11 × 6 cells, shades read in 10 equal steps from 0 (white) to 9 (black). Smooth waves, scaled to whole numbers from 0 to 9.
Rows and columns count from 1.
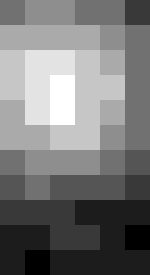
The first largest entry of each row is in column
6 6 6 6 6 6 6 6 4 6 2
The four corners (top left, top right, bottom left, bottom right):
5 7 8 8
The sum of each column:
52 46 42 49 56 70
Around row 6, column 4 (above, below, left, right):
2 4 2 4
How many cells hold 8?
11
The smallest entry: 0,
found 2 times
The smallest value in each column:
2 1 0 2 2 5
